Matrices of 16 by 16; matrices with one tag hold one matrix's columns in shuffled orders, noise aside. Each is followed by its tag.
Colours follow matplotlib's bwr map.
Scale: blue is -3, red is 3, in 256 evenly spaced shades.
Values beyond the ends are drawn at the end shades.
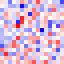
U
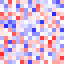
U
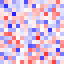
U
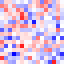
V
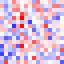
V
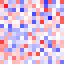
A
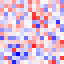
V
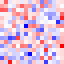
V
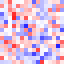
V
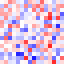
V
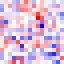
V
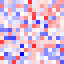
V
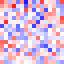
A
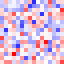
U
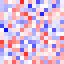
U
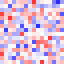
U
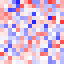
A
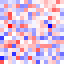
V
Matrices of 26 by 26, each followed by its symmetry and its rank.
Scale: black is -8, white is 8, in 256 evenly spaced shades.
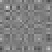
symmetric, rank three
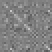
symmetric, rank five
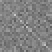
symmetric, rank five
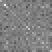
symmetric, rank five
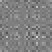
symmetric, rank three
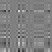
neither, rank one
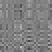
neither, rank three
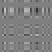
neither, rank one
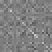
symmetric, rank five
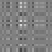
neither, rank one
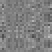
neither, rank three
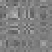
symmetric, rank three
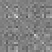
symmetric, rank five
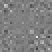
symmetric, rank three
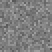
neither, full rank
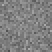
neither, full rank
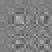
symmetric, rank three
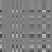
neither, rank one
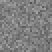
neither, full rank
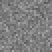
neither, full rank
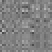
neither, rank three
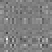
neither, rank three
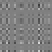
neither, rank one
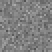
neither, full rank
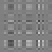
neither, rank one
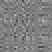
neither, rank three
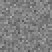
neither, full rank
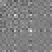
symmetric, rank three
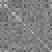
symmetric, rank five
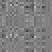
neither, rank three
